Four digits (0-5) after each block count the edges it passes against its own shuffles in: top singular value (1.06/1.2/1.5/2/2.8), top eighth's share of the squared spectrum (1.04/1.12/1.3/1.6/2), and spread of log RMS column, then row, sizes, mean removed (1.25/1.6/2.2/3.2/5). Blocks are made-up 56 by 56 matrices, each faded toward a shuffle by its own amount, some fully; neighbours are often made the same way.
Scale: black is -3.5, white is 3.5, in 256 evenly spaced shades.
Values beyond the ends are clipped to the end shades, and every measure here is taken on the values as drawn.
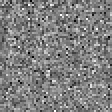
0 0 0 0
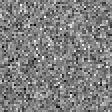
0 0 0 0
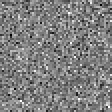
0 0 0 0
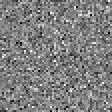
0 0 0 0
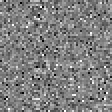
3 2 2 1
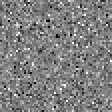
1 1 0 0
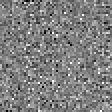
3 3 1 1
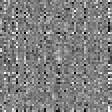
4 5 3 2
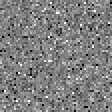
1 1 0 0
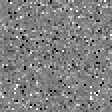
2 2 0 1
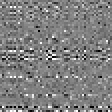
4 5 2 3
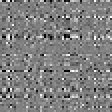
4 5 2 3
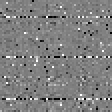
4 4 1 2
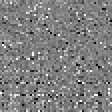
3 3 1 2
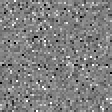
2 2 0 1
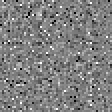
3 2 1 1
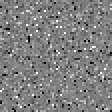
1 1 0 0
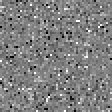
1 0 0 0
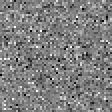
1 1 0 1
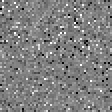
1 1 0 1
